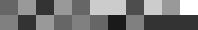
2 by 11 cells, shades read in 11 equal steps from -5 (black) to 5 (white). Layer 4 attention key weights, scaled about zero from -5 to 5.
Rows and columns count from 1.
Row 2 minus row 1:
1 -4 4 -2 1 -4 -7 2 -6 -4 -8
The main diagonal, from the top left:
-1 -3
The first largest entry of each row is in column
11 3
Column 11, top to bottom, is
5 -3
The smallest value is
-4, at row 2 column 7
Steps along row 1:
up down up down up same down up down up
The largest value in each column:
0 1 1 1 0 3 3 0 3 1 5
